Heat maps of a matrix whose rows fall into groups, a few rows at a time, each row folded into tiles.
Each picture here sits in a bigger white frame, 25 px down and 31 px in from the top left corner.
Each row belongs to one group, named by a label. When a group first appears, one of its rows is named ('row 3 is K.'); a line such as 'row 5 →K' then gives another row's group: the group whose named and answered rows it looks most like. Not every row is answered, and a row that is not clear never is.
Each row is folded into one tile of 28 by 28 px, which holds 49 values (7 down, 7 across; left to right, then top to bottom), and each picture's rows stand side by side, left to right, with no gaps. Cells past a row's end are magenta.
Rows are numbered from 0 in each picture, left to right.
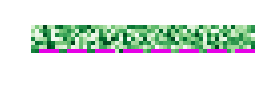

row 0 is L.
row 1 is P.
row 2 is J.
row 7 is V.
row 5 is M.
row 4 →M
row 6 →L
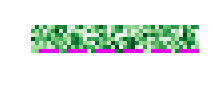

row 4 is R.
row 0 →V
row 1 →J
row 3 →J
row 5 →J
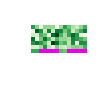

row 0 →M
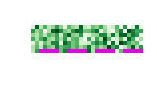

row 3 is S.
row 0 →V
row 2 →L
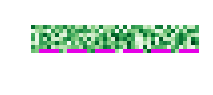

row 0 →L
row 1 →V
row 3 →R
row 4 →L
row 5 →V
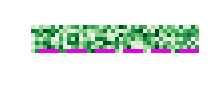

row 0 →S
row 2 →J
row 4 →R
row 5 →S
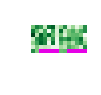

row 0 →P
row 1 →V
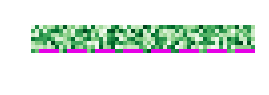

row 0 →V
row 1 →V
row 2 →V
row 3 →M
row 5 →J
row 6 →P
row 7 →P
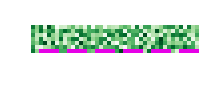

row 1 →M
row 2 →M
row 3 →S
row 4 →J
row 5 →R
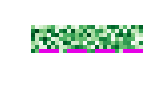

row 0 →M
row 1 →S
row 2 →J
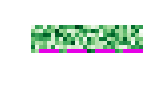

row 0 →R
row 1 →P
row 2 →M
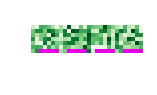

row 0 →M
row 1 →S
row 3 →M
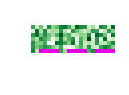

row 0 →R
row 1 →P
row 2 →L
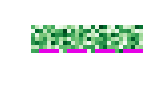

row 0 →M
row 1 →S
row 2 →L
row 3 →J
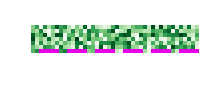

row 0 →L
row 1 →J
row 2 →V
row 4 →R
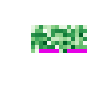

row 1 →S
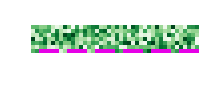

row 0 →M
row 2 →S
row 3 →P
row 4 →L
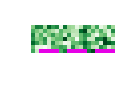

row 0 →P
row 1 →V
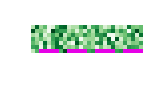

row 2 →V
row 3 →L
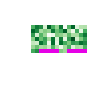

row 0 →P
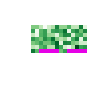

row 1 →S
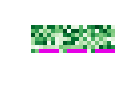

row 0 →P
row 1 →S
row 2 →S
